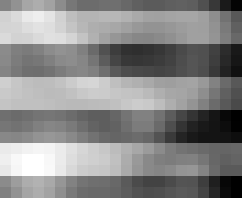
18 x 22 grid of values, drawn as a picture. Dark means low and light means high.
Stripes running across repeat 3 times from top to bottom. There is an overall slope up to the left. The bottom right is the ninth with the lowest average. The ninth with the highest average is the bottom left. There are no lone odd cells.
